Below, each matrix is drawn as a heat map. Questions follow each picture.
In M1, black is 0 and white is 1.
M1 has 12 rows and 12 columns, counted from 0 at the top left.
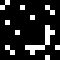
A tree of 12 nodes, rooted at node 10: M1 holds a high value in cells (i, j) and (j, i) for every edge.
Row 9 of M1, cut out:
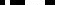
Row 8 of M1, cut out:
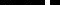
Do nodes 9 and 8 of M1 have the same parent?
no
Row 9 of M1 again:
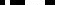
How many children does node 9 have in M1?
5
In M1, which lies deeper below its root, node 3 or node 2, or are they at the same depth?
node 3
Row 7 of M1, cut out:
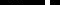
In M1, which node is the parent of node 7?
9
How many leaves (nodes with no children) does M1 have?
8
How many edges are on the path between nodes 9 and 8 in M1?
1
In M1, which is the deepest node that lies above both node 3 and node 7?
6
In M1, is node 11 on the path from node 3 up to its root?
no
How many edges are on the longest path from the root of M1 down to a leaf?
4
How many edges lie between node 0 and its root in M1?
4
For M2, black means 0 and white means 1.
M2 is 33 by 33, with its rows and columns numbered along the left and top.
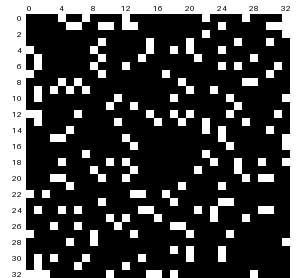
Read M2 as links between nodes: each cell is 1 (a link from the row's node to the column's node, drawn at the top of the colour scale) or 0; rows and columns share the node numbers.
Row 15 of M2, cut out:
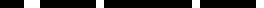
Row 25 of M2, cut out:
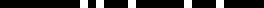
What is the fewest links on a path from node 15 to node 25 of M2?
2
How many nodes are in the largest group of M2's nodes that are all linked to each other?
4
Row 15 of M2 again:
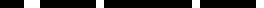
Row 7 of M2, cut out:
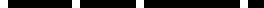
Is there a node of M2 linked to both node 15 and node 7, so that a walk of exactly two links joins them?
no
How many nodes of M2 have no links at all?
0
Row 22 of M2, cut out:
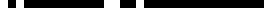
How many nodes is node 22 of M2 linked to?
5
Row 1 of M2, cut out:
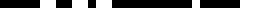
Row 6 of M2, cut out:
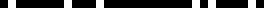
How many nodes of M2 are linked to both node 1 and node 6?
3
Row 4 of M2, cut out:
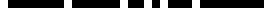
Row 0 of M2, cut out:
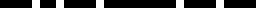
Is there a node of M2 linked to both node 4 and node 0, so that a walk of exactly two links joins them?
no
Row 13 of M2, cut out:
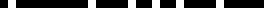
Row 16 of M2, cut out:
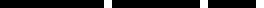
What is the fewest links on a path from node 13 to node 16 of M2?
1
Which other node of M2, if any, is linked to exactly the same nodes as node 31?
none
